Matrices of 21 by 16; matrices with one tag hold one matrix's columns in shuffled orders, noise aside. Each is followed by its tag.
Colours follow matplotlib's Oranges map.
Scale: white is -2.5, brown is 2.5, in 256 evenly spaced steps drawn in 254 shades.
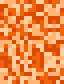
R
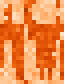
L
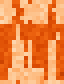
L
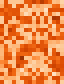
R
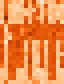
L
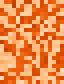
R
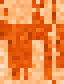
L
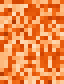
R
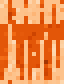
L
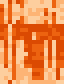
L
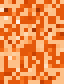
R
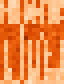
L
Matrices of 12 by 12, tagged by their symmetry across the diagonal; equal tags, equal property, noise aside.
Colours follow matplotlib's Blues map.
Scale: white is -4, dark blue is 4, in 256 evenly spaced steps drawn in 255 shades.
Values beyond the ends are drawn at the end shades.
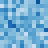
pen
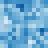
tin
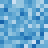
pen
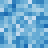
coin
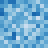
coin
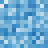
coin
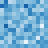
coin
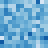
tin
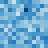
pen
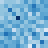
coin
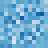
tin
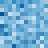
pen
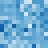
tin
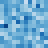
pen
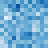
tin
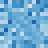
tin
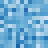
tin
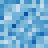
coin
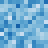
pen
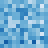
tin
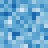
coin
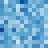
pen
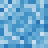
coin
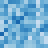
pen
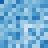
coin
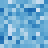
tin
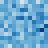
pen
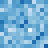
coin
